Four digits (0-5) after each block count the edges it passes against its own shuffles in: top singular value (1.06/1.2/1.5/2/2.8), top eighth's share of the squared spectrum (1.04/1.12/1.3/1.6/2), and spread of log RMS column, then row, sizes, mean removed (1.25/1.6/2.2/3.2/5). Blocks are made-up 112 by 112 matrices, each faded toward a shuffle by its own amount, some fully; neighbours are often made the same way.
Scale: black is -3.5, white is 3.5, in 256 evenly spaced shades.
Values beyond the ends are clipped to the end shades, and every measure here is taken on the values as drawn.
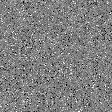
3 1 0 0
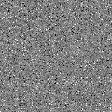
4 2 1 1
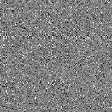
4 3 2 2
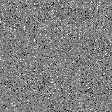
3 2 1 1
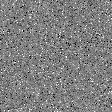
0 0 0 0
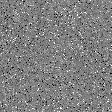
0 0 0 0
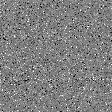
2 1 0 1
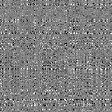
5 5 3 4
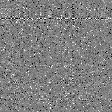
4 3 1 2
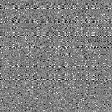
5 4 2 3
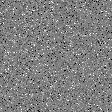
2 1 0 0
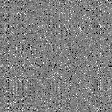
4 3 2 1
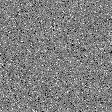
0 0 0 0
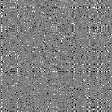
5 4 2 2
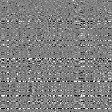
5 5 3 4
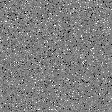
1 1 0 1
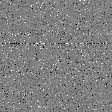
3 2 0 1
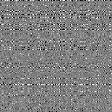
5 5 3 4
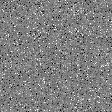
3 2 0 0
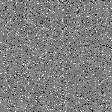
3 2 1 0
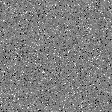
0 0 0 0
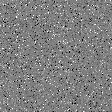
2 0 0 0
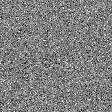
1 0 0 0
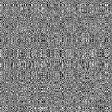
5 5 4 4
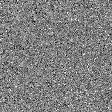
0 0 0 0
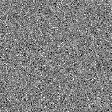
3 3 1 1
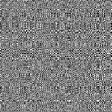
5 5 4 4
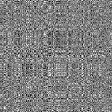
5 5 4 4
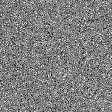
2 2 0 0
